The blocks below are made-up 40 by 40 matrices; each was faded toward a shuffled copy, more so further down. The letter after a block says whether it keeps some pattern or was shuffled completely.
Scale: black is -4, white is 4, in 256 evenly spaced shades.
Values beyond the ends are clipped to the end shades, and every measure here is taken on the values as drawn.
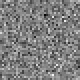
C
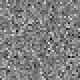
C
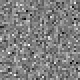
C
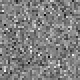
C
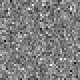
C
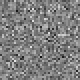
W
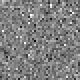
C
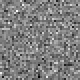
C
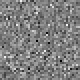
W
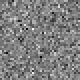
C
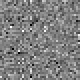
W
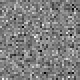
W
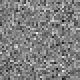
W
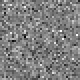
C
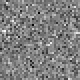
C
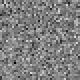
C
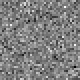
C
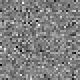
W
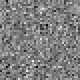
W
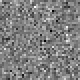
C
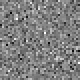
C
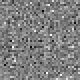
W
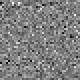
W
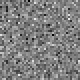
C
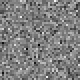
C
